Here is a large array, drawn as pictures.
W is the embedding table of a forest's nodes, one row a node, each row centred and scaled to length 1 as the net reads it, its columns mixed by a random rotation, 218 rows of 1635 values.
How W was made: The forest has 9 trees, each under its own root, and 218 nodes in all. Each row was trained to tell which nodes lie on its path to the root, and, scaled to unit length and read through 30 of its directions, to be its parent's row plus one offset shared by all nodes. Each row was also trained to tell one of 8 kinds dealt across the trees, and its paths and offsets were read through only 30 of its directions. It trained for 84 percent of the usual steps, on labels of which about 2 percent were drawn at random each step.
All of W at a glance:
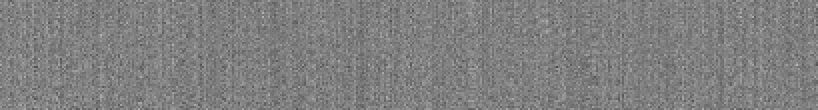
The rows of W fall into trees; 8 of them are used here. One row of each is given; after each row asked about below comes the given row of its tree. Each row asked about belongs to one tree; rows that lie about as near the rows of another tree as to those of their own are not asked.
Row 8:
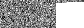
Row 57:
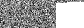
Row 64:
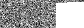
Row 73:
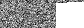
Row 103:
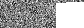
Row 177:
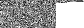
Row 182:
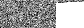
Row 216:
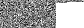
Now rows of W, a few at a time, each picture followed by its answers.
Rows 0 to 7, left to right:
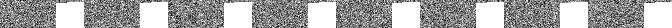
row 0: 73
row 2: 8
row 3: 8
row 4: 103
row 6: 103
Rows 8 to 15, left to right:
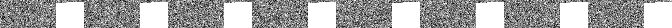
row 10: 182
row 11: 182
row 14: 8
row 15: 8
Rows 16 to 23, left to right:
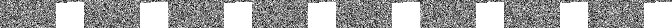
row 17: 103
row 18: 73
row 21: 73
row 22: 103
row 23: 103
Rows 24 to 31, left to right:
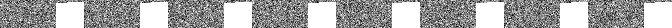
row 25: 103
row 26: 103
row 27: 103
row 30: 103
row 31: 73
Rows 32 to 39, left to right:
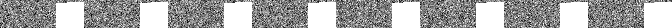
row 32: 103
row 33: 182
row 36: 64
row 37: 73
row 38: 8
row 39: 103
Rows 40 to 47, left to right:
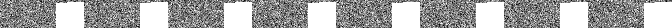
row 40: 57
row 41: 73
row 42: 73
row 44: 57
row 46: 57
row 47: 64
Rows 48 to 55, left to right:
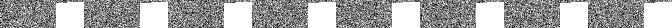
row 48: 103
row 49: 216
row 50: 73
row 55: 103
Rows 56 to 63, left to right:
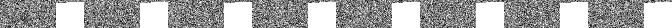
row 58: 57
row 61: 57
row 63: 57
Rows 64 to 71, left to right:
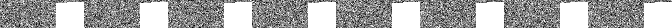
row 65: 57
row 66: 73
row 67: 57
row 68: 73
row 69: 73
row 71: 73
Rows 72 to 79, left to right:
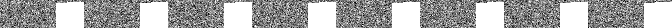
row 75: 177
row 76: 64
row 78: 8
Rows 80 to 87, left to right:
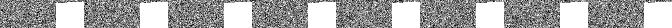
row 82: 57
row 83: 57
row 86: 57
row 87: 182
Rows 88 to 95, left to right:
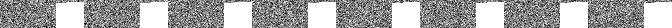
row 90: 182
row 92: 216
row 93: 73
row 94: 182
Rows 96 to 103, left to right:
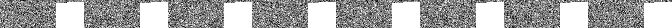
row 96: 73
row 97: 57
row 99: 64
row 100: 103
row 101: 57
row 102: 8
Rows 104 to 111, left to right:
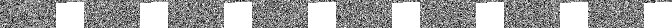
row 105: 177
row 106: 103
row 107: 182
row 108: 57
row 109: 73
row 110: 103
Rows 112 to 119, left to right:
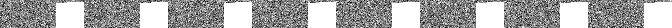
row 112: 103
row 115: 182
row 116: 182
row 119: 8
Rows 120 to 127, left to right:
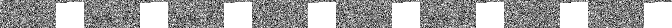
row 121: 57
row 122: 57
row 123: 57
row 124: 103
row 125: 57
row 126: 73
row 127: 177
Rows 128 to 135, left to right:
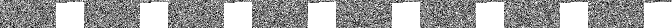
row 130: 103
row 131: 216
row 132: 57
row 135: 182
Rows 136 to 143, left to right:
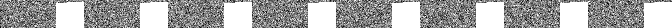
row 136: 103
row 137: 57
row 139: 73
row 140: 57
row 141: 73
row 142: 182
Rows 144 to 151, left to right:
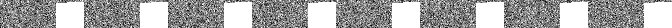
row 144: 103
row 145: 103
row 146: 103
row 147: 57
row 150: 103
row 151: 8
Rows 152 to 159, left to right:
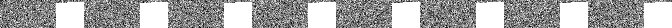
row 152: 8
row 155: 57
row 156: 57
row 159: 103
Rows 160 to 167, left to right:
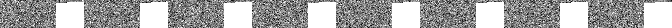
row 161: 73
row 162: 103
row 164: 57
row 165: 73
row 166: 73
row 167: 103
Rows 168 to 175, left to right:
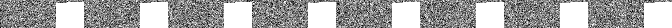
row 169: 57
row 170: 73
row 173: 57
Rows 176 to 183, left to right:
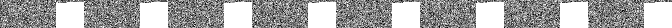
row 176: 103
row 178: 8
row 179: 177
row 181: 57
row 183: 73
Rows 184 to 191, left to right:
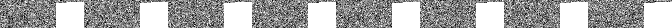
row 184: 8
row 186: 8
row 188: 73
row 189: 73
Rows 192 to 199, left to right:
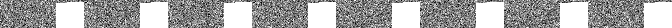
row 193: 73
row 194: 73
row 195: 73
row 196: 57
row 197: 182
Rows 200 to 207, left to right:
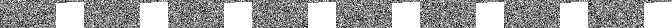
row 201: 57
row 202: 73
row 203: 73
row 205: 64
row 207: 8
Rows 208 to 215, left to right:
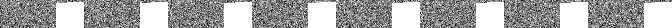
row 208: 103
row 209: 103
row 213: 177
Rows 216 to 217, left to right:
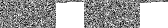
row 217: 64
